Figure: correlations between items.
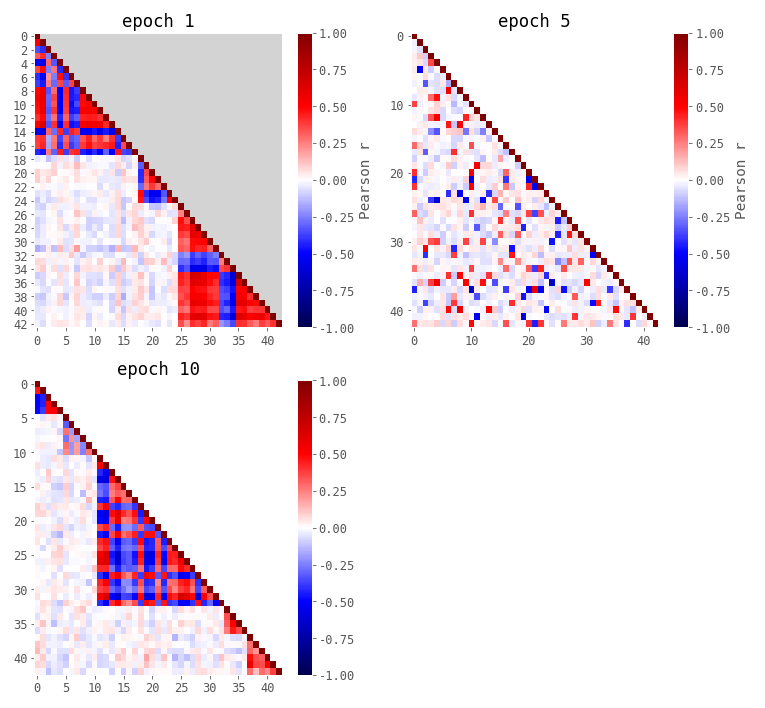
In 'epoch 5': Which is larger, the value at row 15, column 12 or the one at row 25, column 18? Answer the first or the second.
the first
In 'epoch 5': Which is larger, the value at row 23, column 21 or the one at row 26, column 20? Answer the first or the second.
the second
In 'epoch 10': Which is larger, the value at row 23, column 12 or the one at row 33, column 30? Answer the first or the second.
the first
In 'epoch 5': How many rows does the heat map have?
43
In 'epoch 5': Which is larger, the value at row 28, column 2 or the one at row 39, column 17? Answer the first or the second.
the second
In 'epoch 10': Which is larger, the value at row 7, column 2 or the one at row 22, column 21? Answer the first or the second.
the first
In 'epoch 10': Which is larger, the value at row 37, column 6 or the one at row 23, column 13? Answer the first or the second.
the first
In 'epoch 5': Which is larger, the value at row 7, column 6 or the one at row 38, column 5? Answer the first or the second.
the second
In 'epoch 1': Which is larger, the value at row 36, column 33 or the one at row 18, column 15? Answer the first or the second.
the second
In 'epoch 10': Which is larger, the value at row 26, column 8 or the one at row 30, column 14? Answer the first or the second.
the first
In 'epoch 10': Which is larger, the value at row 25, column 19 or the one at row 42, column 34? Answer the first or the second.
the second
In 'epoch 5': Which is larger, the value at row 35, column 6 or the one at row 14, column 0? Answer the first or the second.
the first
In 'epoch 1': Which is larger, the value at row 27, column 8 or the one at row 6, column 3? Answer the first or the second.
the first
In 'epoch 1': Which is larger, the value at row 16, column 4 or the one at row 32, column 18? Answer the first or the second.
the second
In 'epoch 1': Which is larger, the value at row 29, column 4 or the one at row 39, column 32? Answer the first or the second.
the first
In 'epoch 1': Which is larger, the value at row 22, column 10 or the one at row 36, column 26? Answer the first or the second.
the second
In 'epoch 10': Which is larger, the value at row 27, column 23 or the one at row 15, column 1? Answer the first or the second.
the first
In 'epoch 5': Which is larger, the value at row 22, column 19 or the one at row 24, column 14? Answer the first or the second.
the second
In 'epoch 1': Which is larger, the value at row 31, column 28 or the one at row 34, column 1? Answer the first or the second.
the first
